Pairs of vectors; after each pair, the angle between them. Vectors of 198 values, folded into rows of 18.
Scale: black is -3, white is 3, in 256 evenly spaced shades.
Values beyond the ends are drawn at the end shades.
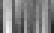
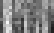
nearly parallel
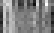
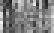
nearly opposite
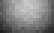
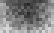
nearly opposite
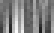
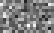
orthogonal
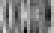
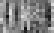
nearly parallel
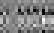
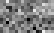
partly opposed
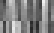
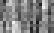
nearly parallel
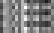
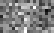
partly aligned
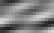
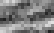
nearly opposite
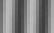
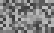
orthogonal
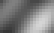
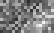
partly aligned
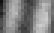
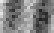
nearly opposite
